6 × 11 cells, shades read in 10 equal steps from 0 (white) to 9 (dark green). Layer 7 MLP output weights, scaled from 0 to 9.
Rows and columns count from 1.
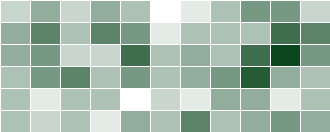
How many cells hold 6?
5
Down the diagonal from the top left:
2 6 2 3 0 3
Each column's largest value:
4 6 6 6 7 3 6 5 8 9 6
